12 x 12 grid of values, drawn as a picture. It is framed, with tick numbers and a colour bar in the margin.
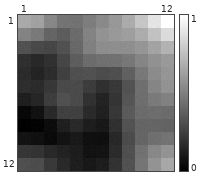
Ninth with the highest average: top right. Mirror symmetry: none. Stripes: none. Grain: blotchy. Slope: up to the top right.
